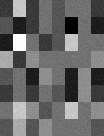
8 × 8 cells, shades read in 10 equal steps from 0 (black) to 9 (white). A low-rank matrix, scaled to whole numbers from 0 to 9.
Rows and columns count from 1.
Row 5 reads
3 4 1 5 4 1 5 1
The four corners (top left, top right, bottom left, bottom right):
2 2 3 3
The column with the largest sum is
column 2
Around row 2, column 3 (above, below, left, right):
2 4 1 4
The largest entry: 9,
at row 3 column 2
